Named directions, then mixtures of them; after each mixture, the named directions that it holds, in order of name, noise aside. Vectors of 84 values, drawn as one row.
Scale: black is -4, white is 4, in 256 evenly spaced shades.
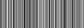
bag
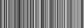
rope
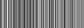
bag, rope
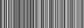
bag, rope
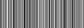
bag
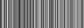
bag, rope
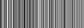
bag, rope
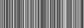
bag, rope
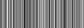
bag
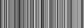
rope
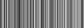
rope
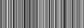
bag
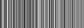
bag, rope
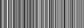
bag, rope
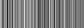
bag, rope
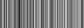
rope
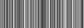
bag, rope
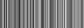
rope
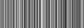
bag, rope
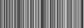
bag, rope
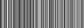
bag, rope
